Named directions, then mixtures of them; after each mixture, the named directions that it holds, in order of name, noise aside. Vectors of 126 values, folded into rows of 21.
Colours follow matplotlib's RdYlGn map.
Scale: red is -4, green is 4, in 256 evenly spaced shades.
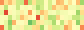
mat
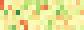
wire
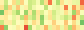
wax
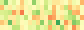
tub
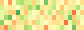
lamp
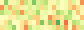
tub, wax, wire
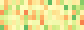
wax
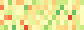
lamp, wire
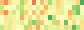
mat, tub, wax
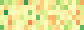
mat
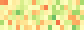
tub, wire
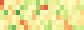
wire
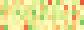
wax
